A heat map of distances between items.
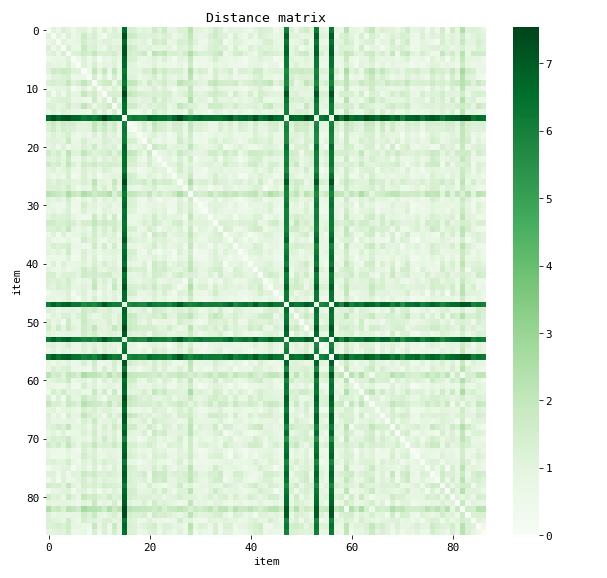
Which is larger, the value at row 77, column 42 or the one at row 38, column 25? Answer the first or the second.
the first
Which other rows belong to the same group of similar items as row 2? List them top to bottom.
0, 1, 3, 4, 5, 6, 7, 8, 9, 10, 11, 12, 13, 14, 16, 17, 18, 19, 20, 21, 22, 23, 24, 25, 26, 27, 28, 29, 30, 31, 32, 33, 34, 35, 36, 37, 38, 39, 40, 41, 42, 43, 44, 45, 46, 48, 49, 50, 51, 52, 54, 55, 57, 58, 59, 60, 61, 62, 63, 64, 65, 66, 67, 68, 69, 70, 71, 72, 73, 74, 75, 76, 77, 78, 79, 80, 81, 82, 83, 84, 85, 86
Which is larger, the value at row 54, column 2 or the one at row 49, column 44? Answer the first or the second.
the second
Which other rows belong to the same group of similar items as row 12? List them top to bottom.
0, 1, 2, 3, 4, 5, 6, 7, 8, 9, 10, 11, 13, 14, 16, 17, 18, 19, 20, 21, 22, 23, 24, 25, 26, 27, 28, 29, 30, 31, 32, 33, 34, 35, 36, 37, 38, 39, 40, 41, 42, 43, 44, 45, 46, 48, 49, 50, 51, 52, 54, 55, 57, 58, 59, 60, 61, 62, 63, 64, 65, 66, 67, 68, 69, 70, 71, 72, 73, 74, 75, 76, 77, 78, 79, 80, 81, 82, 83, 84, 85, 86
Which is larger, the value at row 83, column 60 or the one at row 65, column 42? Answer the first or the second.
the first
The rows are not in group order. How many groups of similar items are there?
2
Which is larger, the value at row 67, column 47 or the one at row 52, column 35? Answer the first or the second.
the first
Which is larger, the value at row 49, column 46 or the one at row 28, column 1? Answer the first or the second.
the second
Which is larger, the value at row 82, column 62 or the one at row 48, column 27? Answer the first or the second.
the first
